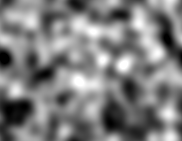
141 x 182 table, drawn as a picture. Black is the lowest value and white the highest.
The texture varies smoothly and slowly. The centre is the ninth with the highest average. The ninth with the lowest average is the bottom left. The halves do not mirror each other. Overall the values sit about 50% of the way up the scale.
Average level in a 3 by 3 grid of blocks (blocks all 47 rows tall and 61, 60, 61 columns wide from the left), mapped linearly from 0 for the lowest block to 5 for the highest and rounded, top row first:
443 / 153 / 011
